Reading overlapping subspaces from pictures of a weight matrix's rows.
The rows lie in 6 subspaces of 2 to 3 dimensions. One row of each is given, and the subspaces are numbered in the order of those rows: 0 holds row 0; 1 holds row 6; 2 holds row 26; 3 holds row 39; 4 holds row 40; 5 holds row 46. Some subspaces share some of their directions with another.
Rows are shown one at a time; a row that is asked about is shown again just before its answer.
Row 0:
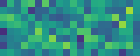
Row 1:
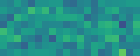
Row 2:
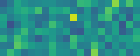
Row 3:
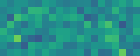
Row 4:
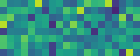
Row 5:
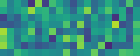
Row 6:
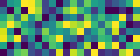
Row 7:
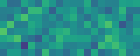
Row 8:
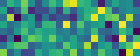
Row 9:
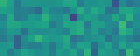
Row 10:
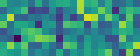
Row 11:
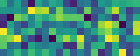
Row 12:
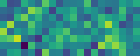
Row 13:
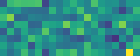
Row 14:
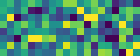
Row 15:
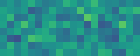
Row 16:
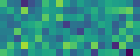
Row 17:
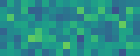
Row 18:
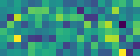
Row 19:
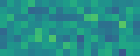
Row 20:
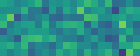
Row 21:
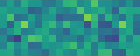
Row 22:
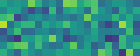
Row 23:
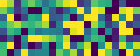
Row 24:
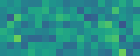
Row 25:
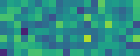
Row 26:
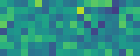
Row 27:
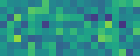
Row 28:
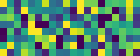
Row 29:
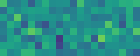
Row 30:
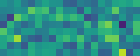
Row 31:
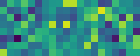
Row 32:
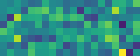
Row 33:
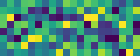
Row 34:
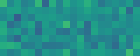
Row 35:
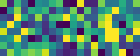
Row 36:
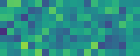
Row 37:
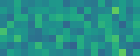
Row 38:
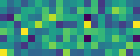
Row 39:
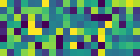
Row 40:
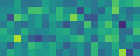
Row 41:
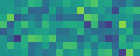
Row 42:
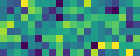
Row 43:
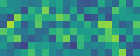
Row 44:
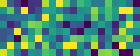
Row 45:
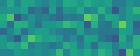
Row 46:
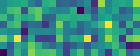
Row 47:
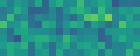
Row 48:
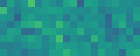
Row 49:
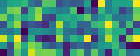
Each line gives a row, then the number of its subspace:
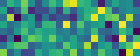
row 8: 2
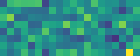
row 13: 1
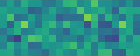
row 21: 2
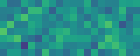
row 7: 1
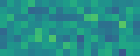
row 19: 0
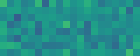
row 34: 0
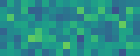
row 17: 0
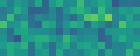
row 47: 3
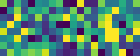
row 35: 3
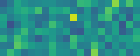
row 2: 4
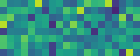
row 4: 2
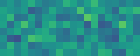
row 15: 2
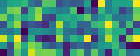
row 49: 5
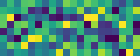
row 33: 5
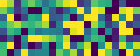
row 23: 4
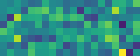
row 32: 2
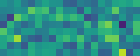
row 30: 0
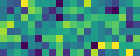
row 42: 1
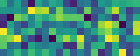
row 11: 0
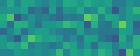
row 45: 5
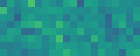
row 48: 3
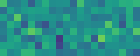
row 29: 3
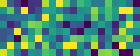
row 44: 1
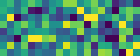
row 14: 4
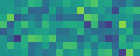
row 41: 2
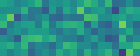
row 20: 2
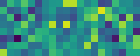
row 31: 2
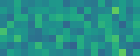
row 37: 3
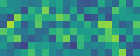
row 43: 4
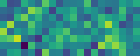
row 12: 1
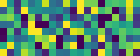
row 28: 3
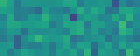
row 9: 4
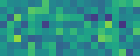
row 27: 3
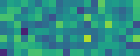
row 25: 5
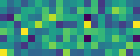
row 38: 5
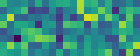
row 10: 3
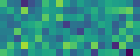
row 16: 1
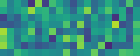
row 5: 0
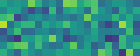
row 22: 0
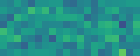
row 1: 0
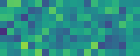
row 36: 1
